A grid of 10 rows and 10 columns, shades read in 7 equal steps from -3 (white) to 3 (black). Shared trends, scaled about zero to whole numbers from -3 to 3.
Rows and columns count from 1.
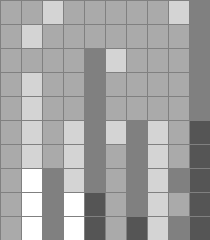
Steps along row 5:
down up same up down same same same up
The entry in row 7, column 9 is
-1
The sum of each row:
-11 -10 -9 -9 -9 -10 -9 -8 -9 -7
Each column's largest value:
-1 -1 0 -1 1 -1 1 -1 0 1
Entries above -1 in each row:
1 1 2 2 2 3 3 5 4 5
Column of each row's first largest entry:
10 10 5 5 5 10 10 10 5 5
